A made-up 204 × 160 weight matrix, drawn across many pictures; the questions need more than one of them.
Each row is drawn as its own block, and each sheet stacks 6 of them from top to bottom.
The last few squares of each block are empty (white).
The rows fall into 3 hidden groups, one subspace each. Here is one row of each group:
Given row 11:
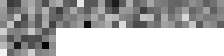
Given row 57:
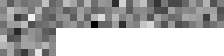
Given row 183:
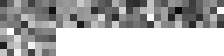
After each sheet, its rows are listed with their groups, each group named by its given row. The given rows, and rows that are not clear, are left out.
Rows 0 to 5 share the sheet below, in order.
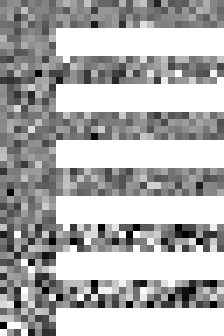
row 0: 57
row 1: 11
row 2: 57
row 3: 11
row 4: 183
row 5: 183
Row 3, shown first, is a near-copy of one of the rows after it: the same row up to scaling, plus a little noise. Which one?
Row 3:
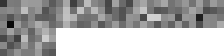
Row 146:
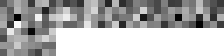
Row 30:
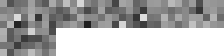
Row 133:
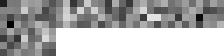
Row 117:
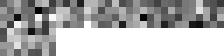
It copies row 133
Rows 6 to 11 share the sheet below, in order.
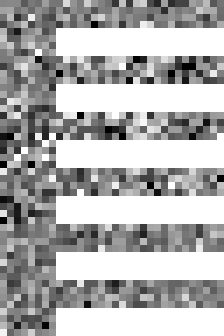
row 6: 57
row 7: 183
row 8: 11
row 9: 183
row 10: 11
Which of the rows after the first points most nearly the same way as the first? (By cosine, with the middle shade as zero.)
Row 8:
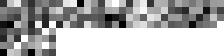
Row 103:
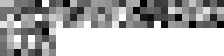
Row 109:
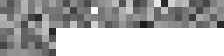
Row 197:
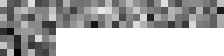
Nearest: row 197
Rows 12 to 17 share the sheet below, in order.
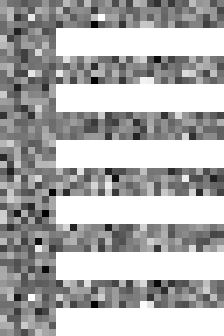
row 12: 57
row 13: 57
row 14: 183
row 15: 11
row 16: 11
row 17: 57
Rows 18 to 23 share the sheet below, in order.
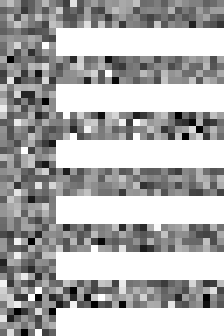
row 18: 11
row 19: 11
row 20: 183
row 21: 11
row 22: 57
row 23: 57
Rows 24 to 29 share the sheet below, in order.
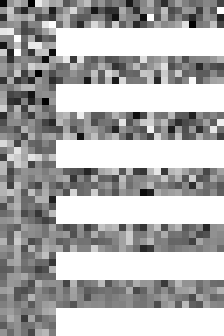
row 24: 183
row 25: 11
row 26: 183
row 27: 57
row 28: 57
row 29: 183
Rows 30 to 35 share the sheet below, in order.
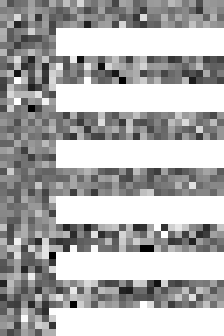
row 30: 11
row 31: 11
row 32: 183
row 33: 57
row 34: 57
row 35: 57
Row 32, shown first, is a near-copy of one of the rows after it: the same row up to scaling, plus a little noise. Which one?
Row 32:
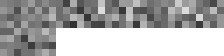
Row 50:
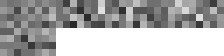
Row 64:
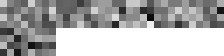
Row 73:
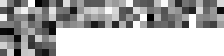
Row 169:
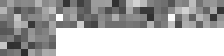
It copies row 50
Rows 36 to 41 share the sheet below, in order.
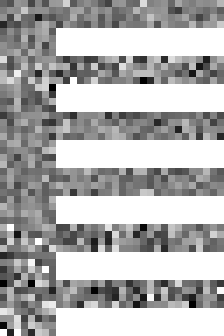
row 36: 11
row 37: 57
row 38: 11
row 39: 57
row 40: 11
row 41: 183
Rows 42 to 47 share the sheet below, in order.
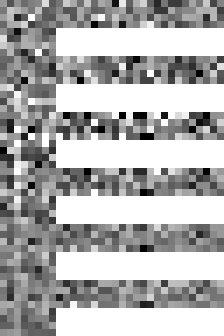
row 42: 57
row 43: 183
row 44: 57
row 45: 57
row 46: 57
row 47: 57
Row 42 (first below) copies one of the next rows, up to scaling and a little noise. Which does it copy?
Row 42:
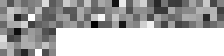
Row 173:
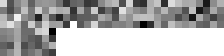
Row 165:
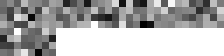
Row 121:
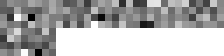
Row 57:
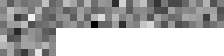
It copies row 57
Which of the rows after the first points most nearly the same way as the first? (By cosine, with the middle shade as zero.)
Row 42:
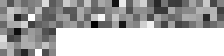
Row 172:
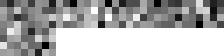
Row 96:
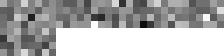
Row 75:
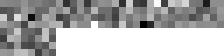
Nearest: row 172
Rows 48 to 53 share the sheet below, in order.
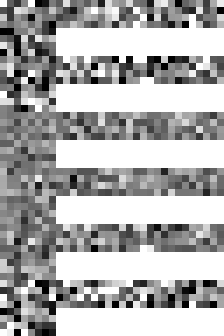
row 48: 183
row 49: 57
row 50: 183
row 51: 57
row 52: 57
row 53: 183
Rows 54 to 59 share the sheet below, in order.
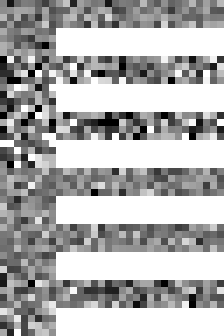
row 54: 11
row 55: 57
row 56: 183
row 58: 183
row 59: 183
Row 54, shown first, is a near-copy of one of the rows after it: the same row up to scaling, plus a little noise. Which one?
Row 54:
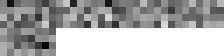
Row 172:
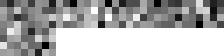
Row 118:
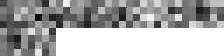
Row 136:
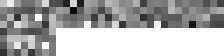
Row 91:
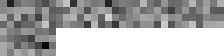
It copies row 91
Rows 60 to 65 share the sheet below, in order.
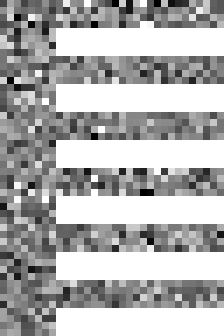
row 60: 57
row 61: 11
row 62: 57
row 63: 57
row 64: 183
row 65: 11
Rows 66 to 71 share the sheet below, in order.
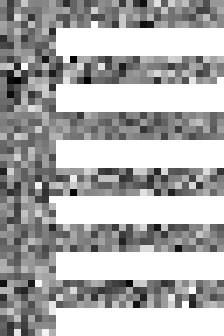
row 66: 57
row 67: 11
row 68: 11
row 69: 57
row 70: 57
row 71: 183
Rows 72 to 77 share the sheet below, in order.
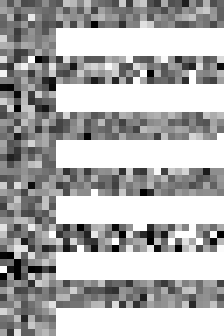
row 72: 57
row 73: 183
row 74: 11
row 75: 57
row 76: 183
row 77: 183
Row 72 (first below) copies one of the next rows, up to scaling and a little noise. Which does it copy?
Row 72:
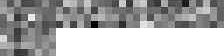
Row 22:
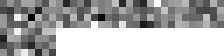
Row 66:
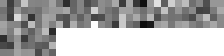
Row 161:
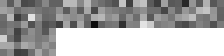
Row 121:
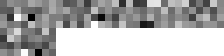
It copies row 161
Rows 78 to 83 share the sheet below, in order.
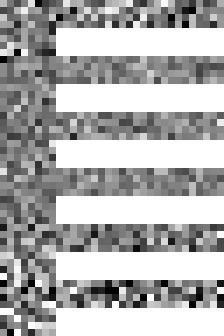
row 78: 183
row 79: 11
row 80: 57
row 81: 183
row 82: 183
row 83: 183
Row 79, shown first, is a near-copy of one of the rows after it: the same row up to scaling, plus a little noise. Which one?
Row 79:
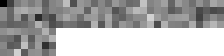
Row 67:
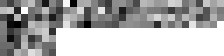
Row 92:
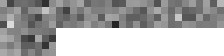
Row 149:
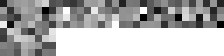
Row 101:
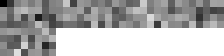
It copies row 101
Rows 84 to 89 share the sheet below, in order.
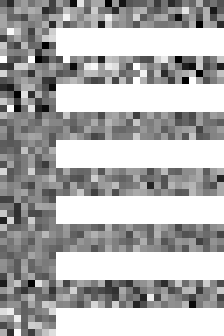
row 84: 11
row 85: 183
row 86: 183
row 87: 183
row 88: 183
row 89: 183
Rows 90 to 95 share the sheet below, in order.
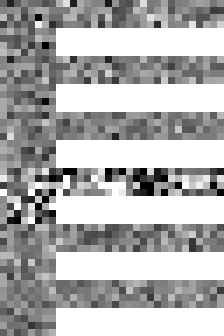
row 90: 11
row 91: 11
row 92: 11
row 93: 11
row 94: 183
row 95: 183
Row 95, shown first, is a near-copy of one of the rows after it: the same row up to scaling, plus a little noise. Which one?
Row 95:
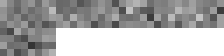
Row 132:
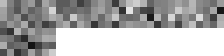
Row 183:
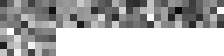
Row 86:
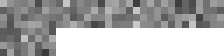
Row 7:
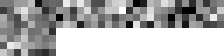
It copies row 132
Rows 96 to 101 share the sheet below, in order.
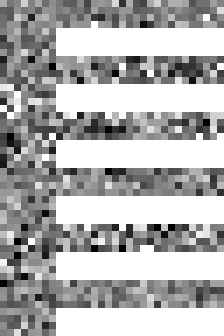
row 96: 57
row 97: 183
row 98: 11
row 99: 11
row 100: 57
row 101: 11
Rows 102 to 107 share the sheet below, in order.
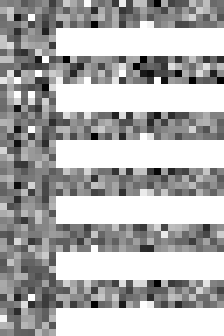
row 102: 57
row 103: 11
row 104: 57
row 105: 57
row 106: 57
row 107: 57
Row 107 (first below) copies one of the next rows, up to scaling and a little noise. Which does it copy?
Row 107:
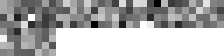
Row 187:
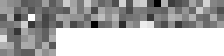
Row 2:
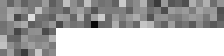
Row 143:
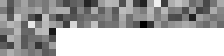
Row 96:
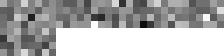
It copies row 187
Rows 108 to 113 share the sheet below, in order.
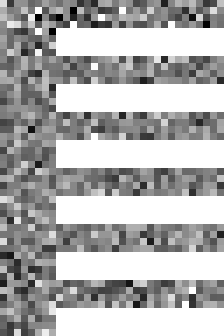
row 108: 57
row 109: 57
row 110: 57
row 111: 183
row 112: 183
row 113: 183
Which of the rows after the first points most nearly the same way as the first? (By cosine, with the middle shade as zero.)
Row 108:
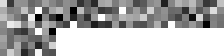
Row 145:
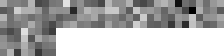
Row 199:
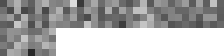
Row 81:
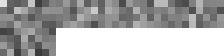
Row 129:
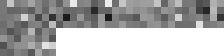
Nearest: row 129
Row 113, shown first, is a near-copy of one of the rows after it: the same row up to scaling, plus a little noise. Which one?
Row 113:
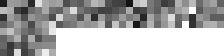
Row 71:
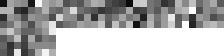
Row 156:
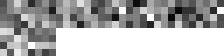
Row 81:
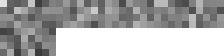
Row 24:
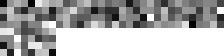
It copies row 71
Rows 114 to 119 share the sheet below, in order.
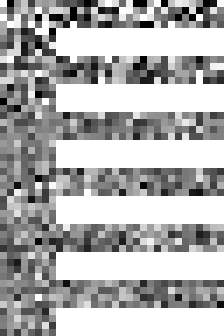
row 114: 57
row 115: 11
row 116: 183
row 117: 11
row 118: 11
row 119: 11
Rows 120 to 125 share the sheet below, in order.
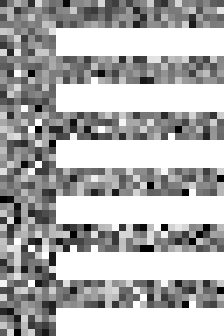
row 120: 183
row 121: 57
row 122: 57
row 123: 183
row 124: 57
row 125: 183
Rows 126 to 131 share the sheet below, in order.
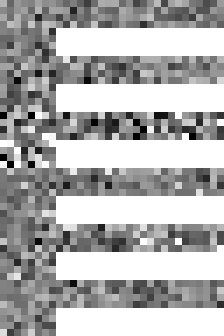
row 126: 57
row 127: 11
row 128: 183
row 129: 11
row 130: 11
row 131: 11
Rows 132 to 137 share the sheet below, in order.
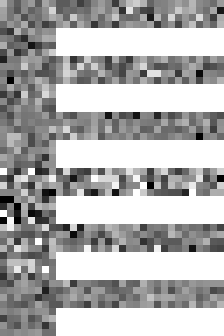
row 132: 183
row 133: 11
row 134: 11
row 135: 183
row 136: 11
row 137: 11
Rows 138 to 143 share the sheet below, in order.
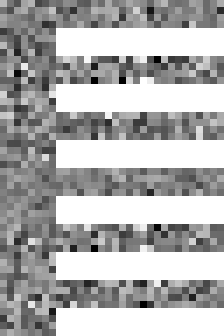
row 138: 183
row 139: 57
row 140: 11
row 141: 183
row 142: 57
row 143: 57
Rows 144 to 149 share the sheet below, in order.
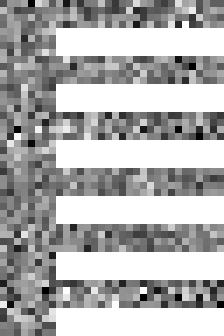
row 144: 183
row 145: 183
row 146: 11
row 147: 11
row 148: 11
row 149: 11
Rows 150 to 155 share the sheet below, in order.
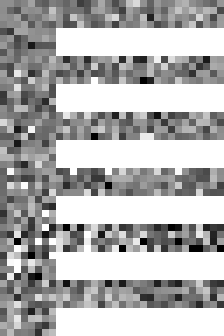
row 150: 183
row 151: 57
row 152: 57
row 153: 11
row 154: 11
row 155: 11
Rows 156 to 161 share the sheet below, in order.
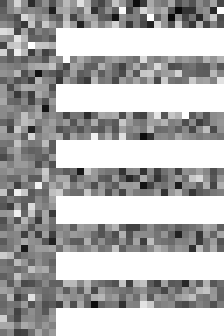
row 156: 183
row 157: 11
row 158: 57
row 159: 11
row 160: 183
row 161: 57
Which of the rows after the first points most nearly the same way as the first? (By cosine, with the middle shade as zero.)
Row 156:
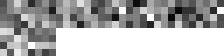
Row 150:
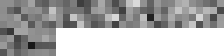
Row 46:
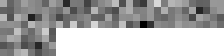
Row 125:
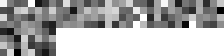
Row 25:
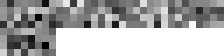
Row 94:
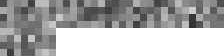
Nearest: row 46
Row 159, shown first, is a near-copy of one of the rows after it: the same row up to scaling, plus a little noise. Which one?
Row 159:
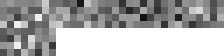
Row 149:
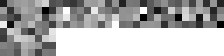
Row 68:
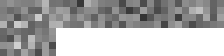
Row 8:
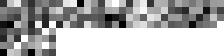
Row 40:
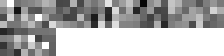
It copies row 68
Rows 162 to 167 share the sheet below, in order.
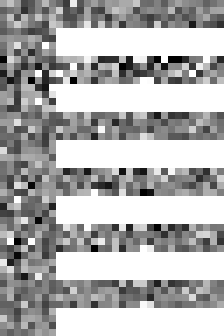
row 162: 11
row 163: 57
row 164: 57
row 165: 57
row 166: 57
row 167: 57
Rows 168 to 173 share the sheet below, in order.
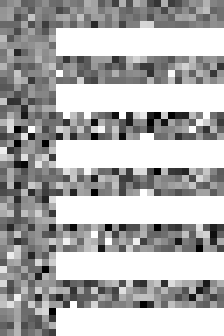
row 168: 57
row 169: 183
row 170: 57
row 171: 57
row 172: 11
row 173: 57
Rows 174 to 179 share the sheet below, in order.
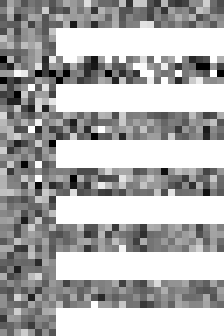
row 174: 57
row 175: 11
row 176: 57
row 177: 57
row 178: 11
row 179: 57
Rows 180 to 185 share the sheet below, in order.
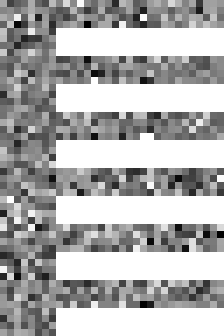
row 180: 11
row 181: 57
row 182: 57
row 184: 183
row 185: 57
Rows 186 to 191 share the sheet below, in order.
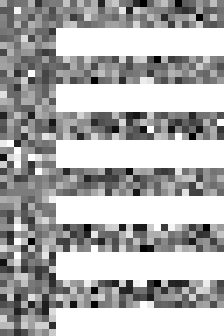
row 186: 183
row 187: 57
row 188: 183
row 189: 183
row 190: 57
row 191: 57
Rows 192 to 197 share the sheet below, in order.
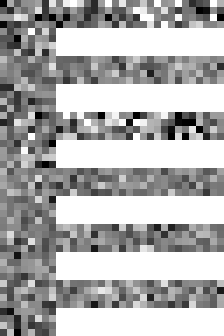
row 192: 11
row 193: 183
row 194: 183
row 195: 57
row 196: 57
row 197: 183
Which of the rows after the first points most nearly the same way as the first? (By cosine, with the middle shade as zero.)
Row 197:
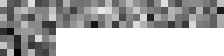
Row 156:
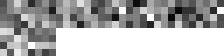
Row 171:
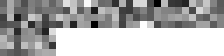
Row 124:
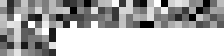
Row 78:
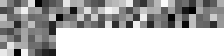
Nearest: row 78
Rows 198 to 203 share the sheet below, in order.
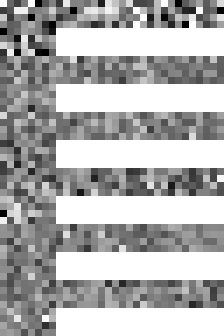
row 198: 183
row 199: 11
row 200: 183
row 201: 183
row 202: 11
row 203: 11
